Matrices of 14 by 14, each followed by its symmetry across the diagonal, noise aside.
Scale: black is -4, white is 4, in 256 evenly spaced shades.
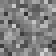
antisymmetric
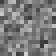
symmetric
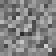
symmetric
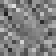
antisymmetric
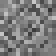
symmetric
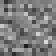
neither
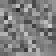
antisymmetric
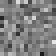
antisymmetric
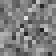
neither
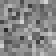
symmetric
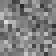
antisymmetric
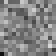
neither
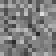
antisymmetric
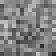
neither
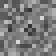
symmetric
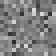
antisymmetric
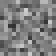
antisymmetric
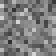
neither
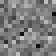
neither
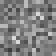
symmetric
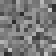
symmetric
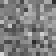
antisymmetric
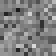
neither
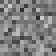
neither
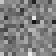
neither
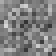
symmetric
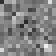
symmetric
